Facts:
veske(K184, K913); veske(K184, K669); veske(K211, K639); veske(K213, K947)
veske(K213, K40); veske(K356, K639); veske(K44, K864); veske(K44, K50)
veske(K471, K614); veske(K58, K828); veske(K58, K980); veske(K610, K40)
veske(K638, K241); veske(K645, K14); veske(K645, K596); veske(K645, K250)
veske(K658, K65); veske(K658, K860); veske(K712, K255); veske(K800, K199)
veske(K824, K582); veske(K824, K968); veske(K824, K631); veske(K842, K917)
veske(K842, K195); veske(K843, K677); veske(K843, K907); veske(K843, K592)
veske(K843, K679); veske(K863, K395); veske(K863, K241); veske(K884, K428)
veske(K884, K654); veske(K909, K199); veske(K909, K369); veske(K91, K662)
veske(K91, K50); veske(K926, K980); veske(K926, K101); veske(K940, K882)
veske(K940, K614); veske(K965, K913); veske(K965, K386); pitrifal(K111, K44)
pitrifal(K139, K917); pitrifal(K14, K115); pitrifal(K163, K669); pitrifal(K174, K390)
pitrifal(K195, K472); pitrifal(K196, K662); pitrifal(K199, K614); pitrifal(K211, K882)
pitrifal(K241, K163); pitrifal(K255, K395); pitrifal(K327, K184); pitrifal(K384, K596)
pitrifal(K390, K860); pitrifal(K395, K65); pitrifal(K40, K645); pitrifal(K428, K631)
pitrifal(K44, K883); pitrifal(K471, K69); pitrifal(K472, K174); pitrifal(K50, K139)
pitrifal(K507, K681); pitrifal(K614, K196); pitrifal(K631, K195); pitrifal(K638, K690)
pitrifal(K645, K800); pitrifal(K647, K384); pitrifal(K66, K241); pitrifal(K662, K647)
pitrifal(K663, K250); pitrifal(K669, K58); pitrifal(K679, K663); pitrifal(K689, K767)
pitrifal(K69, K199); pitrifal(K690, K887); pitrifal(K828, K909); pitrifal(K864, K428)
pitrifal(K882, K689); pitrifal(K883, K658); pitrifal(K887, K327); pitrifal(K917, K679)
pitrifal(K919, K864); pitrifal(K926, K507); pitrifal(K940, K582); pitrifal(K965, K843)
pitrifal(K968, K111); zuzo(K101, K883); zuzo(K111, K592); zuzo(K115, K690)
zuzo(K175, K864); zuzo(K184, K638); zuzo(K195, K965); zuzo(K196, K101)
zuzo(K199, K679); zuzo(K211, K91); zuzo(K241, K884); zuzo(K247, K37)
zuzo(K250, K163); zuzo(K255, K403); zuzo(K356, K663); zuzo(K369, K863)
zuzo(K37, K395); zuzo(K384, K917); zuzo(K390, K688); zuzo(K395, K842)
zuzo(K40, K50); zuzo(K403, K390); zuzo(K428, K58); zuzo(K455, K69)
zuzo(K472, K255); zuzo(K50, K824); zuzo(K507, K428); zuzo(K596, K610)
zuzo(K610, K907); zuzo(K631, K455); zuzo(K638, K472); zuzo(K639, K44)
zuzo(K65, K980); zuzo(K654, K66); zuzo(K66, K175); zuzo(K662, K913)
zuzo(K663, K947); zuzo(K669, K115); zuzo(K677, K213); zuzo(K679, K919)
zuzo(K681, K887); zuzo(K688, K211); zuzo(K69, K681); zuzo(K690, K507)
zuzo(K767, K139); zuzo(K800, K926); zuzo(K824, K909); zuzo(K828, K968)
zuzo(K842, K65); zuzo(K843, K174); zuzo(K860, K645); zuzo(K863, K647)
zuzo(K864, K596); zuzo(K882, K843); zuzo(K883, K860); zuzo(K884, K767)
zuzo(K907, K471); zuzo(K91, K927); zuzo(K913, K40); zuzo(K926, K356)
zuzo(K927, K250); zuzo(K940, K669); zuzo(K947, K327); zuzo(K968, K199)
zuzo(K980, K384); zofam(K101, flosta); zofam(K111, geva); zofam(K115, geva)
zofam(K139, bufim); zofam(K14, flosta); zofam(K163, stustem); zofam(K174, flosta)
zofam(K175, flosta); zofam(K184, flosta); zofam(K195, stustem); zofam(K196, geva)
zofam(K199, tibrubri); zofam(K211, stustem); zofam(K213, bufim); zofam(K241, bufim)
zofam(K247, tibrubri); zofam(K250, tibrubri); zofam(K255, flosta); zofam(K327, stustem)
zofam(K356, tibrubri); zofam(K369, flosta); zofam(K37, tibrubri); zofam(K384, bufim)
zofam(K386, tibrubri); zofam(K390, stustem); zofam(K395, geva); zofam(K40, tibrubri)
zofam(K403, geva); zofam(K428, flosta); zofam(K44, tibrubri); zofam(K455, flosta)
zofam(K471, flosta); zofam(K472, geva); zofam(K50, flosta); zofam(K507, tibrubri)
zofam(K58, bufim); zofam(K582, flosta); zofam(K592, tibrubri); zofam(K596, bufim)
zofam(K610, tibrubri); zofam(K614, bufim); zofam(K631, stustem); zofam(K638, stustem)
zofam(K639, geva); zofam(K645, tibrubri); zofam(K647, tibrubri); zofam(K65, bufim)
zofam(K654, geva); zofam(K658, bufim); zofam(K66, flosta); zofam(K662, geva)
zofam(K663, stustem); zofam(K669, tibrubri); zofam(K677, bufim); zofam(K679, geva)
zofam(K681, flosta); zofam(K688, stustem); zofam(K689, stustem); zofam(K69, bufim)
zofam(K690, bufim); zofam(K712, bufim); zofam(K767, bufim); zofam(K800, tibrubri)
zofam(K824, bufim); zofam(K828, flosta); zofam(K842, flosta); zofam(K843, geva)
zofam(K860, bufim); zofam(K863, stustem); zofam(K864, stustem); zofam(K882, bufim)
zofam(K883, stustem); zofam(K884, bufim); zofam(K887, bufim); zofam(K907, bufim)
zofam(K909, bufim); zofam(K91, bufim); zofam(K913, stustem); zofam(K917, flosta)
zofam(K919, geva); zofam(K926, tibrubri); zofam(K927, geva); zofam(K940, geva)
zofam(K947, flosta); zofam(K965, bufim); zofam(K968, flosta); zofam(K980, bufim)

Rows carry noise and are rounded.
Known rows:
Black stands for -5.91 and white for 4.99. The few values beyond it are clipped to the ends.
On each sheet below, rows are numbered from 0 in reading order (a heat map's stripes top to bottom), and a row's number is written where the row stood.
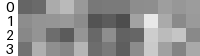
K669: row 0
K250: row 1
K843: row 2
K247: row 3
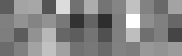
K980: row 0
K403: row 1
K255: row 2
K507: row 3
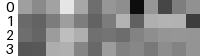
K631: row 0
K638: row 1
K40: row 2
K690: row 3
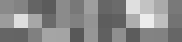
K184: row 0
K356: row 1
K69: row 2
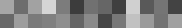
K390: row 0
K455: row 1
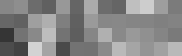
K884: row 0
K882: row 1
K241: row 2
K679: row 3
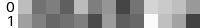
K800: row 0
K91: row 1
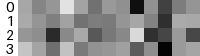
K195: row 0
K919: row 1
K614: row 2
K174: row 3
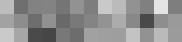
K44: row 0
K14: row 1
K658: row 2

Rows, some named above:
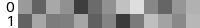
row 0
K139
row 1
K115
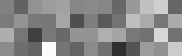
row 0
K926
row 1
K913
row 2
K471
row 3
K864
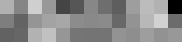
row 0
K211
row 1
K926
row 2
K669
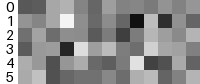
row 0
K690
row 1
K472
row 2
K654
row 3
K842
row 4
K647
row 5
K582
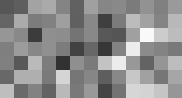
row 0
K690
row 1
K115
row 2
K610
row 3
K927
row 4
K917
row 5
K37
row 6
K800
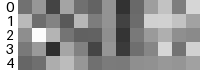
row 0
K175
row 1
K800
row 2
K639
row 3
K596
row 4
K669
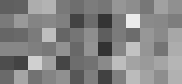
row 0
K111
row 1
K927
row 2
K66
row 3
K369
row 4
K679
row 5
K654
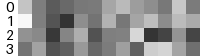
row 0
K965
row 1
K909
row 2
K614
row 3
K863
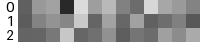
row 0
K842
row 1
K384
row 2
K66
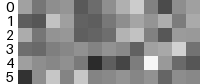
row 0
K887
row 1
K663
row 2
K163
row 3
K940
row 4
K688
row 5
K395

